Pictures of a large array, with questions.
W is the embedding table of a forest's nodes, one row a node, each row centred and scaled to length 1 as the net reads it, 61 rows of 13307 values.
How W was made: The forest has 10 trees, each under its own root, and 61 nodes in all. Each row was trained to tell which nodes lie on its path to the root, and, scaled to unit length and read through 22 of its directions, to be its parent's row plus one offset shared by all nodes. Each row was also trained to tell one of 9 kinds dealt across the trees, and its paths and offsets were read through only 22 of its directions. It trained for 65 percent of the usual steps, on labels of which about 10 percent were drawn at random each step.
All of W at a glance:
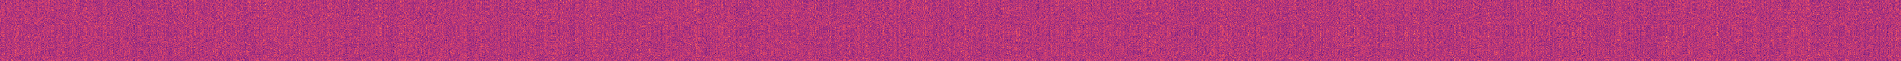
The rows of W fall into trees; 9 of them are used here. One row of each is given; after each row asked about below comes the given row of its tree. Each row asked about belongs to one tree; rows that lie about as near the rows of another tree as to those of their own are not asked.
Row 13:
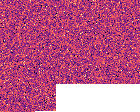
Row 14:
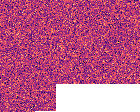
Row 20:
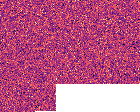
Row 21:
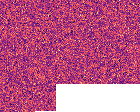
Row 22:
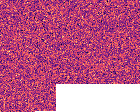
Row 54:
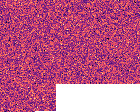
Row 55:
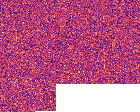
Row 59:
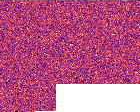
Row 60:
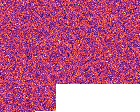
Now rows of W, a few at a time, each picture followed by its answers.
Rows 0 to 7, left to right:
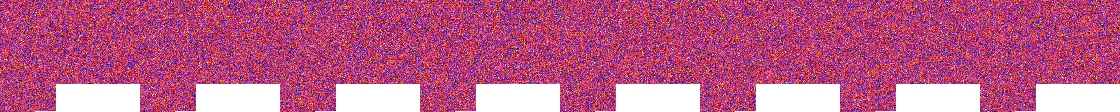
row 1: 55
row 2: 22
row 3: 54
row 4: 55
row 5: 55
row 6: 14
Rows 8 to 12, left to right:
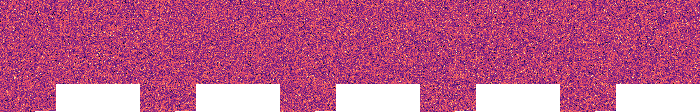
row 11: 21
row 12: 13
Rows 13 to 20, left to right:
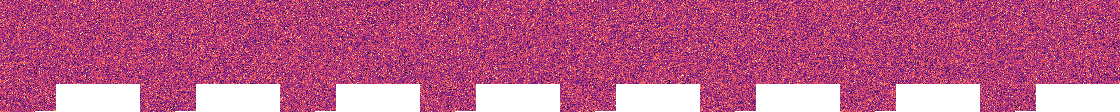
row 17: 21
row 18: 22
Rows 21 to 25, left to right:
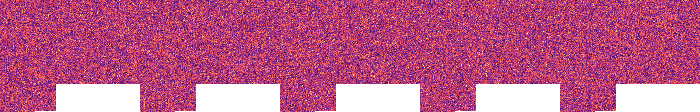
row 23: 13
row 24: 14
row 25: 60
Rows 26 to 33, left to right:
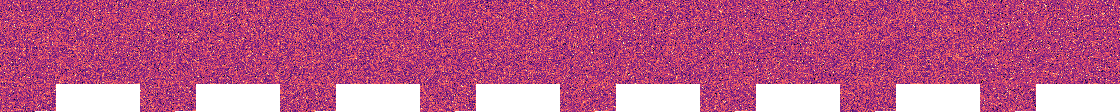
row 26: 60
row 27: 59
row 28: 55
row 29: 59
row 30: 55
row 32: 55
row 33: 20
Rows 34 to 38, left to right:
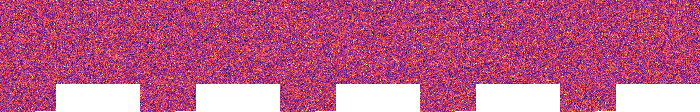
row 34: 20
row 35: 55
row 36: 13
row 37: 13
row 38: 59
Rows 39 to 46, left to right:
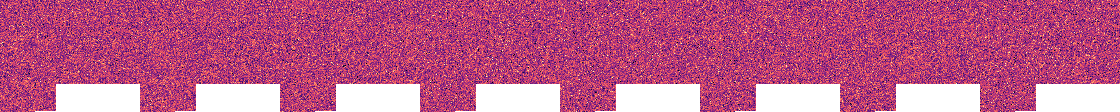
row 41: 54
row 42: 14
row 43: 13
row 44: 55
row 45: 60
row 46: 13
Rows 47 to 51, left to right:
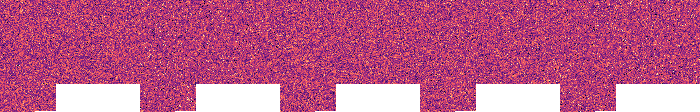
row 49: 20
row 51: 13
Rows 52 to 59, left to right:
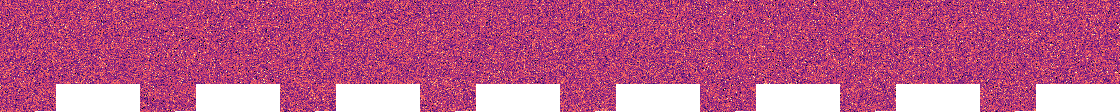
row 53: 13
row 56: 59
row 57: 14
